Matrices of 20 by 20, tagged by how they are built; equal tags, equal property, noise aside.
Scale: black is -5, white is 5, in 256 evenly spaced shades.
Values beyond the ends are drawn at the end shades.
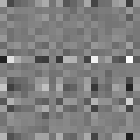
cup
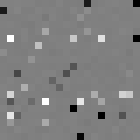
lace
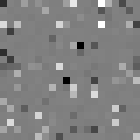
lace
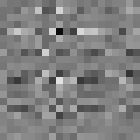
cup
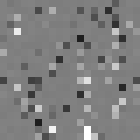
lace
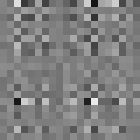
cup
